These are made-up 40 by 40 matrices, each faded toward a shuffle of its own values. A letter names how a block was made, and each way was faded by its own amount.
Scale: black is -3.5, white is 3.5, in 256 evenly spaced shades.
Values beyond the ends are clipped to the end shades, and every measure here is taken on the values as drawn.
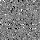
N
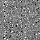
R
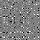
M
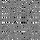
M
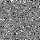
N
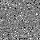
N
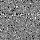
N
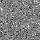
R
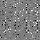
M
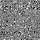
N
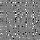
M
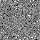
N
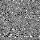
N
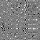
M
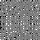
M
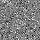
R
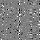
M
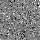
R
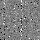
R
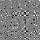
M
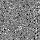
R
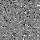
R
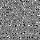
N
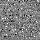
N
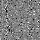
R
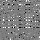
M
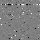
M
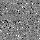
N
